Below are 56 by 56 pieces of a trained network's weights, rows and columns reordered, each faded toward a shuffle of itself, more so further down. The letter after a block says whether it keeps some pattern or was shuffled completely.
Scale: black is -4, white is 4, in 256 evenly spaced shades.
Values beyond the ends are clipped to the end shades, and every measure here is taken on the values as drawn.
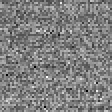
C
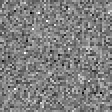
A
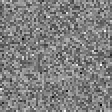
A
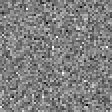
A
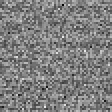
C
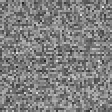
C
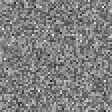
A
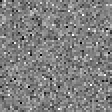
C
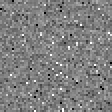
A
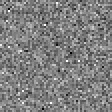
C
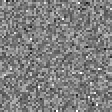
A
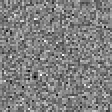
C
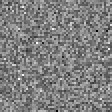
A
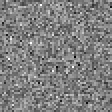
A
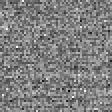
C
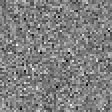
A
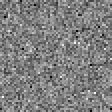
A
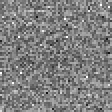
C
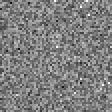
A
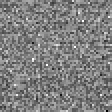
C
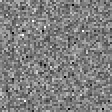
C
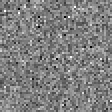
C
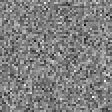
A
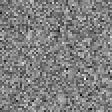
A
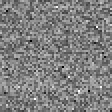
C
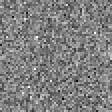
A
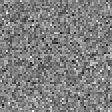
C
